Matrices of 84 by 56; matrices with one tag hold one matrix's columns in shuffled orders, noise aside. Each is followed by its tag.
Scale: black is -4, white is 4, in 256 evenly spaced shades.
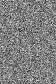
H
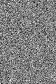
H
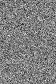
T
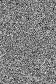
T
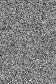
T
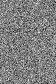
H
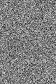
T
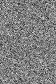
T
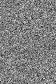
T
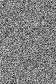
H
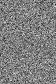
T
